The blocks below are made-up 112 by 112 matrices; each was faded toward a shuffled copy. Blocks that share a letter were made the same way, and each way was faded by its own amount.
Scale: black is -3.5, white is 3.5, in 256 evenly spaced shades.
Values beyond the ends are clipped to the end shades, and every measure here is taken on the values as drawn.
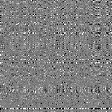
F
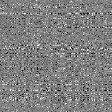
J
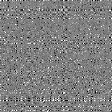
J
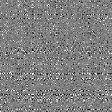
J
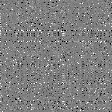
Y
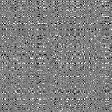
F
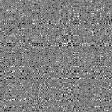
J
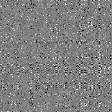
Y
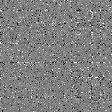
Y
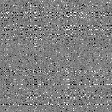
J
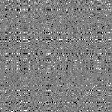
F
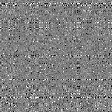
J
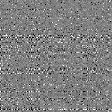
J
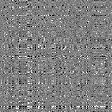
F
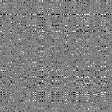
F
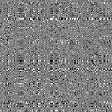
F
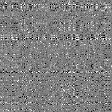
J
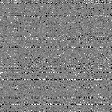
J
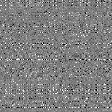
J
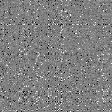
Y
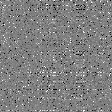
Y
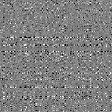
J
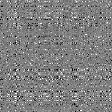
J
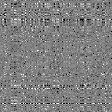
F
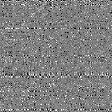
J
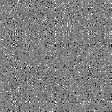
Y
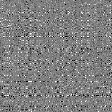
J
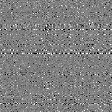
J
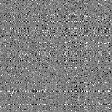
J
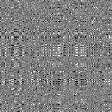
F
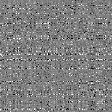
J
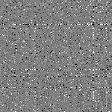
Y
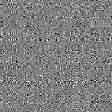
J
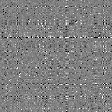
F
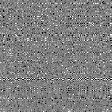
J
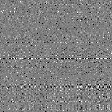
J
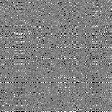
F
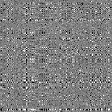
F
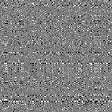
J
